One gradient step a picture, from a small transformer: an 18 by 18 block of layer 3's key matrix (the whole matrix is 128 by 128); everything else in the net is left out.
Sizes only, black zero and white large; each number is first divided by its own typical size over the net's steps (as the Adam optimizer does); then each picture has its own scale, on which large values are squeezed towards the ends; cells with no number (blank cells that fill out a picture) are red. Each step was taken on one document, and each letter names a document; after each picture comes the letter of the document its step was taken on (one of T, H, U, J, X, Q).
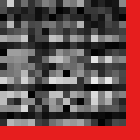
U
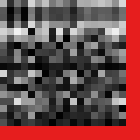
U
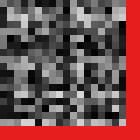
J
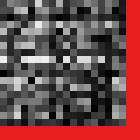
U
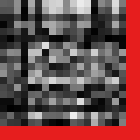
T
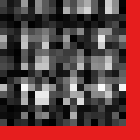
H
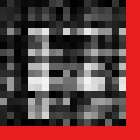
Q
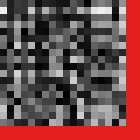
U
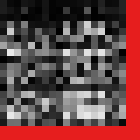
Q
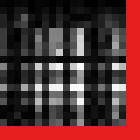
H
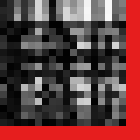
H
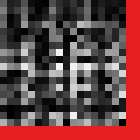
T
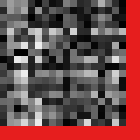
U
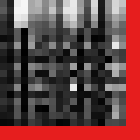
H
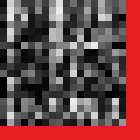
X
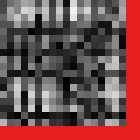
J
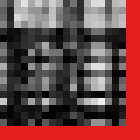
T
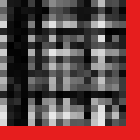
Q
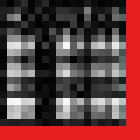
X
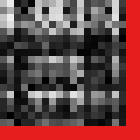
J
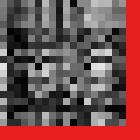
Q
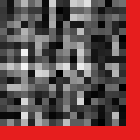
J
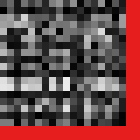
Q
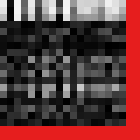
J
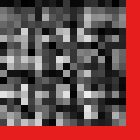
Q
